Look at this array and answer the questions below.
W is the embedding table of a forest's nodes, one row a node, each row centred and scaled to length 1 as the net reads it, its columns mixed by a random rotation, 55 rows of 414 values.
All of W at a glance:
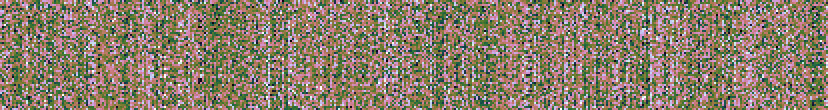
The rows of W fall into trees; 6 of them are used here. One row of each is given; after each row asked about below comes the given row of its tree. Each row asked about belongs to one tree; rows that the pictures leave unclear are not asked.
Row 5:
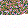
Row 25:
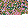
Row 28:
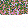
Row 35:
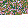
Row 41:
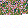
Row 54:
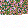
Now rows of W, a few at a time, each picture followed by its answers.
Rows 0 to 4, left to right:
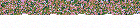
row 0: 41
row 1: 41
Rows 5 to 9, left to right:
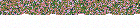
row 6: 54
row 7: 41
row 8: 25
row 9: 41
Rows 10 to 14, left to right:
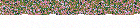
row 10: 35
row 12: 5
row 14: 25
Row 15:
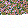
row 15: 5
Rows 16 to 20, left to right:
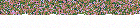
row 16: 25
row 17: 41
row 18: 35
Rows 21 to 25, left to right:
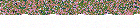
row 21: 35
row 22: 35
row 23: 54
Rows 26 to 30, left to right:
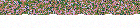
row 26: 41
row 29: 35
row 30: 5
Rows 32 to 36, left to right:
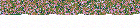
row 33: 35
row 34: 28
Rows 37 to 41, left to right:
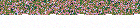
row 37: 28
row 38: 28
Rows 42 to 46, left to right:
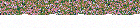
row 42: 5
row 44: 35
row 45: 5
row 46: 35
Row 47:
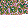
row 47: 28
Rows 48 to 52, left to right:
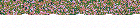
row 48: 25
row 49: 25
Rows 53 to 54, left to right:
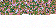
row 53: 28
